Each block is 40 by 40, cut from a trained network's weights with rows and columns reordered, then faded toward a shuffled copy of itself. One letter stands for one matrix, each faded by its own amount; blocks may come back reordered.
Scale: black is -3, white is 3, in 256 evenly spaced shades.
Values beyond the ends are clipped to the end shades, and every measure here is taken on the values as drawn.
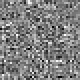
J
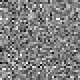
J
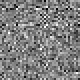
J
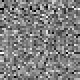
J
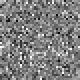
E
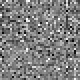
E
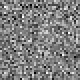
J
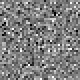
E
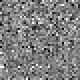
E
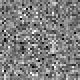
E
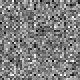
J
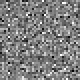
E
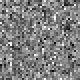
E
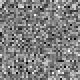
J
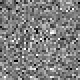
J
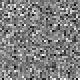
J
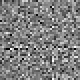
J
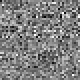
J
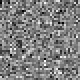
J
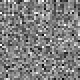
J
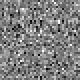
E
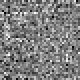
J
